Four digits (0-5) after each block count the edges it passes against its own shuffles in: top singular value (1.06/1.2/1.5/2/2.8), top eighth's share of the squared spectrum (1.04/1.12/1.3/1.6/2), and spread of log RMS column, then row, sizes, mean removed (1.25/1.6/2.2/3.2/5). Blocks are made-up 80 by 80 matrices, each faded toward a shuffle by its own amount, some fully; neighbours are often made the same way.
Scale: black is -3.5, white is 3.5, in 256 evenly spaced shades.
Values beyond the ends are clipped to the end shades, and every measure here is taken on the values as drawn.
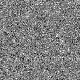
3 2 1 0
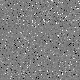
1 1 0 0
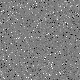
0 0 0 0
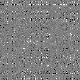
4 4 3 3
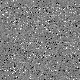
1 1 0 1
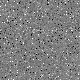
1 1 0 0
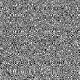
4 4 2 2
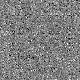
3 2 0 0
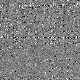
2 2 0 2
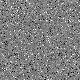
0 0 0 0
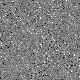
0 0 0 0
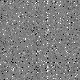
3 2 1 1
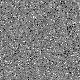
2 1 0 0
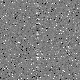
2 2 1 0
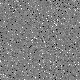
1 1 0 0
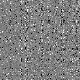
3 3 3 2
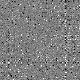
3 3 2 1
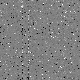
2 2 1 0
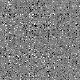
3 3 2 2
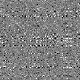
4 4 2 3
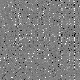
4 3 2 1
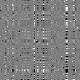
5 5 3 3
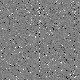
3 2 1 0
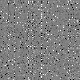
4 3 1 1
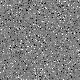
2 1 0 0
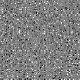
4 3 2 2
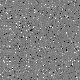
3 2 0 1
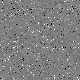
3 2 0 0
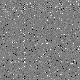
3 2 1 1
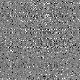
4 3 2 2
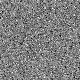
0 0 0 0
